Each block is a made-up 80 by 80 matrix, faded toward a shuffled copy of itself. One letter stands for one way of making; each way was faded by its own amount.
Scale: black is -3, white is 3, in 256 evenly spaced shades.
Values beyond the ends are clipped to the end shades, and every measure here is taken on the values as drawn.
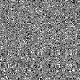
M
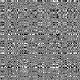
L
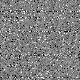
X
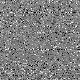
X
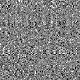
M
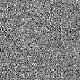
M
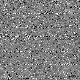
X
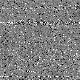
X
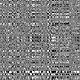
L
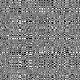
L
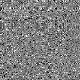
M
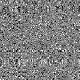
M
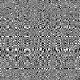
L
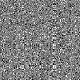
M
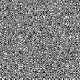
M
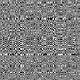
L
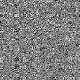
M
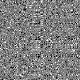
M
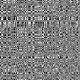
L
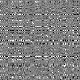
L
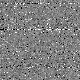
X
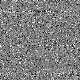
X
